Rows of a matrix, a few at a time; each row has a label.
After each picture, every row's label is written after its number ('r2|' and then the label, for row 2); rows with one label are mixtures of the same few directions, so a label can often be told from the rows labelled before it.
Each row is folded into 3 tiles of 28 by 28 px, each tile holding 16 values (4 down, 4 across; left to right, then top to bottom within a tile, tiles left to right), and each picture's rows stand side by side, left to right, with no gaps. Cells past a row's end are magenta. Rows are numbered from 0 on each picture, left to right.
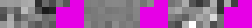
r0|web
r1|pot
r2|pot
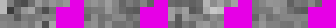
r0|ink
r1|web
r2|web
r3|web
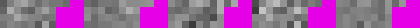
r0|ink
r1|web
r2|pot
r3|ink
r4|pot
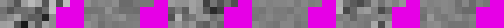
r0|pot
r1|web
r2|web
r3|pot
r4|ink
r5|web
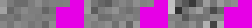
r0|ink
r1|ink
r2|ink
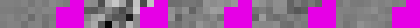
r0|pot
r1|pot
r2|web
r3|web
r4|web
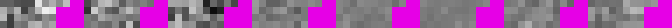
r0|web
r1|ink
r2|web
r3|ink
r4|pot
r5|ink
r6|pot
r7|web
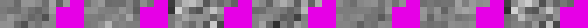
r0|pot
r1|pot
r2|ink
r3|pot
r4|pot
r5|web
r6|ink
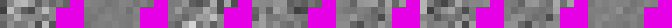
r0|ink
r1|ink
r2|pot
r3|web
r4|pot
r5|ink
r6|pot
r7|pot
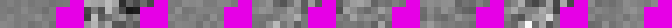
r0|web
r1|web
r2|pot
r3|pot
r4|ink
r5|web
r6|pot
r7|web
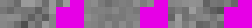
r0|pot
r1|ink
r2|web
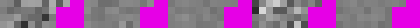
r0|pot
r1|ink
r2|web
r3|ink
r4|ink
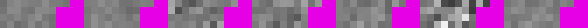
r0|ink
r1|web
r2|ink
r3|pot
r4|pot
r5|pot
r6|pot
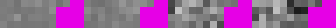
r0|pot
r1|web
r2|ink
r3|web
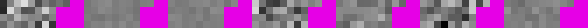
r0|ink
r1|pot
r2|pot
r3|ink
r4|pot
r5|pot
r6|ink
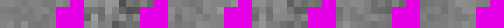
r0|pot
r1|web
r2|web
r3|web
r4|web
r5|web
